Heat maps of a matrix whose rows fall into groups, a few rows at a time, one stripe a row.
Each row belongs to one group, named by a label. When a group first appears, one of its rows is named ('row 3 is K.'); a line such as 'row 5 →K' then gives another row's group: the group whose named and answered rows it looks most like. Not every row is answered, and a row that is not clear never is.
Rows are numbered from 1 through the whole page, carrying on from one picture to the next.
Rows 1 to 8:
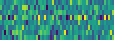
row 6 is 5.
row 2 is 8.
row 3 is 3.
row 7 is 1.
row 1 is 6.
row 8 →3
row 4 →6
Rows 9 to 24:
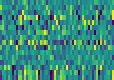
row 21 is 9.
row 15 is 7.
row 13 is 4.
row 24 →3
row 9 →8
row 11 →8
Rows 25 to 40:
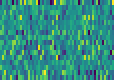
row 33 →6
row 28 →4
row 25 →3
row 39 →7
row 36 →4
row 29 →6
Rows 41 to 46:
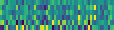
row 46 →5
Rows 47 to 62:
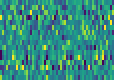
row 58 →9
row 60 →5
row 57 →9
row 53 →4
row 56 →7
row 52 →6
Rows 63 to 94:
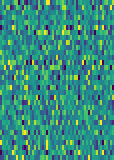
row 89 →8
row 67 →3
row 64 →1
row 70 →6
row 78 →3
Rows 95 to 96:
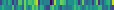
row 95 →3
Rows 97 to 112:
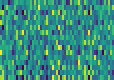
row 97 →6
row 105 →4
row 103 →5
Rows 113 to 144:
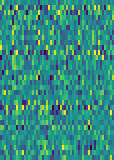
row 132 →1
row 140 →9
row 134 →5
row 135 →1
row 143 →5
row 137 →5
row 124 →9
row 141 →7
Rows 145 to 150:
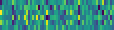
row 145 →9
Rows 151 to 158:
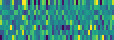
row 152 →8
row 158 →9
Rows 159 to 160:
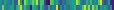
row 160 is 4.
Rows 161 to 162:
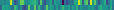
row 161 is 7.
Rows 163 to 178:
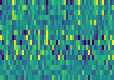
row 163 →9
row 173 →5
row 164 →8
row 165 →9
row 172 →6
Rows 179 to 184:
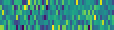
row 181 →4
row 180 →8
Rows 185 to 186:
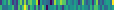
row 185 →3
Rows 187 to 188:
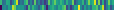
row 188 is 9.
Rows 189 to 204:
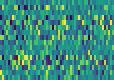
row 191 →5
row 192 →9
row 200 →8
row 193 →1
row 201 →6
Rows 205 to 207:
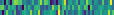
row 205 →1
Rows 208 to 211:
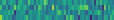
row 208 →7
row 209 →6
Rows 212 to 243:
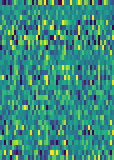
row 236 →1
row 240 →1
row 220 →7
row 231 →7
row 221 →9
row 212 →6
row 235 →9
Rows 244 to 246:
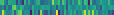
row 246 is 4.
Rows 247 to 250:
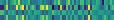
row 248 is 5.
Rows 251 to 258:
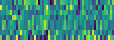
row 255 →7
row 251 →3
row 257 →4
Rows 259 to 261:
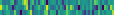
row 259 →8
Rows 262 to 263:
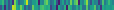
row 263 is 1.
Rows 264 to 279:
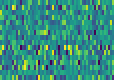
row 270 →7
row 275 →6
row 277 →8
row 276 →3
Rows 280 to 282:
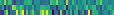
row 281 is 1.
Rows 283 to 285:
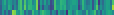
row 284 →3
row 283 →3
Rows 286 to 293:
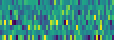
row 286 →3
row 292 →9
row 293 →7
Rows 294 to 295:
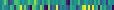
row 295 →4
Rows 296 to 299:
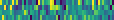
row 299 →4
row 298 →8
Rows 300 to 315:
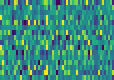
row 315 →4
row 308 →5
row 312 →4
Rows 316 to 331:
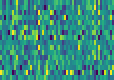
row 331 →7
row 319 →1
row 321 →8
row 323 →3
